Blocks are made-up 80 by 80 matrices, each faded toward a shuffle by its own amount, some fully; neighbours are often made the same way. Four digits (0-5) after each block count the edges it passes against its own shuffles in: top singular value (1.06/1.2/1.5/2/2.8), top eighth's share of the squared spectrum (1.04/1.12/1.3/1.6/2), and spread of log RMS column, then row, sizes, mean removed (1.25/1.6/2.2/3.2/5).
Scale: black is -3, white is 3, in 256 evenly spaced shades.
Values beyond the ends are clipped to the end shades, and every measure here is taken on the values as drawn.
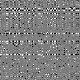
5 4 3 3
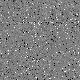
2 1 0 0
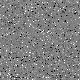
2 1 0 0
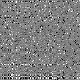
4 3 2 2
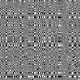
5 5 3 4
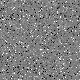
2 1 0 0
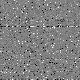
4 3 0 1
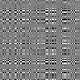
5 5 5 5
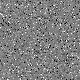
2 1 0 0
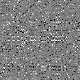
4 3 1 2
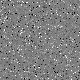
0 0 0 0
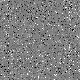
3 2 1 0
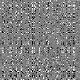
5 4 3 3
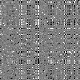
5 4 3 3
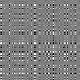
5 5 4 4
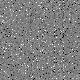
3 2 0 0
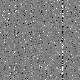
4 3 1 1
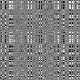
5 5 4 4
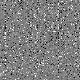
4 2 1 0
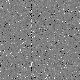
3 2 1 0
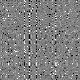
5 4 3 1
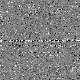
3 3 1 3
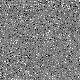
0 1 0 0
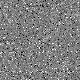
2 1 0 1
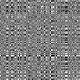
5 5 4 4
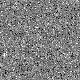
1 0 0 0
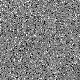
3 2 0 1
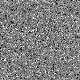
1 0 0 0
